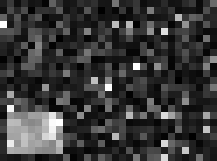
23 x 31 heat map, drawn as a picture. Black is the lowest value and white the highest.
Most values sit low, with a long tail of high ones. The ninth with the highest average is the bottom left. In the bottom left lies a patch that is higher than the rest. The halves do not mirror each other. On average the colour sits 20% of the way up the scale.
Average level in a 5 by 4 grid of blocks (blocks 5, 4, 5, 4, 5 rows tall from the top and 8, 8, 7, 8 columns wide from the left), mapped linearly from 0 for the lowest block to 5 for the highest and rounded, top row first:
1 0 1 1
1 1 0 1
1 1 1 0
4 1 1 1
5 1 1 1
